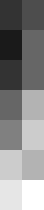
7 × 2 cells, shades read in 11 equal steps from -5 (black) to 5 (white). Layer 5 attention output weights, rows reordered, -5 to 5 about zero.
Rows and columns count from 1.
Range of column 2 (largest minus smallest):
7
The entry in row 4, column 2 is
2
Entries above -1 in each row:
0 0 0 1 2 2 2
